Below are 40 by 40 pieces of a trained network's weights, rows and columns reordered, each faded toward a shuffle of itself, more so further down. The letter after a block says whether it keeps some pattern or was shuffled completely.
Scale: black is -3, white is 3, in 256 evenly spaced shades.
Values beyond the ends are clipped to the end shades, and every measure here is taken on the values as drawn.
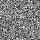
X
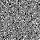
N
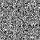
X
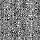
X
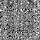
X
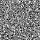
X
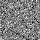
N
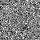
N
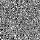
X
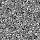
N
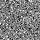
N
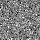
N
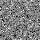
N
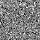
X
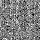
X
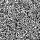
N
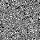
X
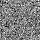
N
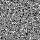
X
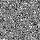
N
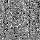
X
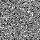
N
